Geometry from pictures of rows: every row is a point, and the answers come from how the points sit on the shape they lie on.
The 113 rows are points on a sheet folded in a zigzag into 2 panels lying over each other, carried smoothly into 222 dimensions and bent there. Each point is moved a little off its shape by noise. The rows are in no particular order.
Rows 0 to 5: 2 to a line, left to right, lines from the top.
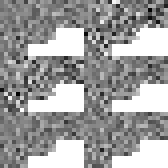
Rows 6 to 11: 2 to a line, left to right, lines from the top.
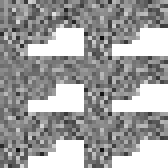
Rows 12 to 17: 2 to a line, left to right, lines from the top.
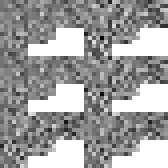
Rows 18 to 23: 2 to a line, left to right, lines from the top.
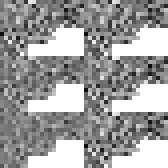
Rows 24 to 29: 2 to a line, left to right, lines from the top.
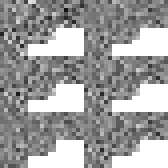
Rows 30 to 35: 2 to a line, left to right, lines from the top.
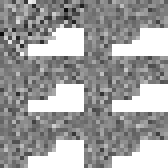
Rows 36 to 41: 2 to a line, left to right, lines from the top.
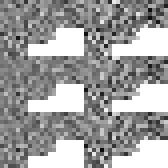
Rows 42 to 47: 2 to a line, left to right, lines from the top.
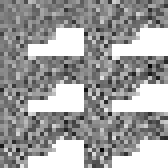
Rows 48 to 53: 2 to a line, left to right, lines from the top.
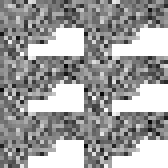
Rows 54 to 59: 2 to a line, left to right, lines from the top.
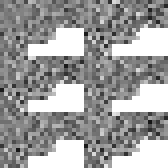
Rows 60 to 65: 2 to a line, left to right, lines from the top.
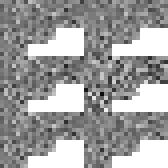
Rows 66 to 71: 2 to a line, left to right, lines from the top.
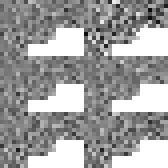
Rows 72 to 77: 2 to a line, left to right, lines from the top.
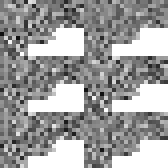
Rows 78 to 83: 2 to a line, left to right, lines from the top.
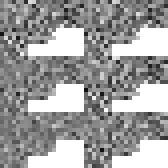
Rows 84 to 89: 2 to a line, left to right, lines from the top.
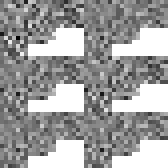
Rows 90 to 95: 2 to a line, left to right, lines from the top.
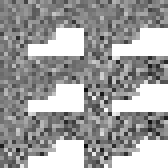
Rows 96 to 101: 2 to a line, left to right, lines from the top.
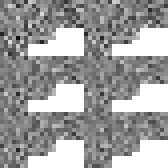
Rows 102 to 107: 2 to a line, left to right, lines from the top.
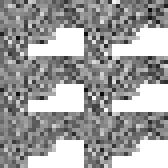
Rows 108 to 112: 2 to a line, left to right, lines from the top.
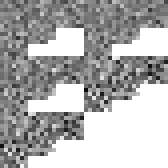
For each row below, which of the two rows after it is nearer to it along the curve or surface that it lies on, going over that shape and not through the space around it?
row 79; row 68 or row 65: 65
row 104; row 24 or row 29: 24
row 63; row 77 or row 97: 77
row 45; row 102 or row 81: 81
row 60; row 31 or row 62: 62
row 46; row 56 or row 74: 74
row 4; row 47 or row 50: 50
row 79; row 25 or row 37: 37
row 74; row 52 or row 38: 38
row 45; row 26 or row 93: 93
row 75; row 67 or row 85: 67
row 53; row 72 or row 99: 72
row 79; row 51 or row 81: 81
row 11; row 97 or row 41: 41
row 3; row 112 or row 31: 31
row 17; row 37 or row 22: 22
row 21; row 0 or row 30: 30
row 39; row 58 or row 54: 54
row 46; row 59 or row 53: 53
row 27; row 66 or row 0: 0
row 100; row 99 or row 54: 99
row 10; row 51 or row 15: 51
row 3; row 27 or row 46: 46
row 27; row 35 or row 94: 35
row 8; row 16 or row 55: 55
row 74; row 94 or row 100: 100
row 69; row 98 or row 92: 98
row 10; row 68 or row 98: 68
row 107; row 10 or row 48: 48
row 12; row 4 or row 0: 4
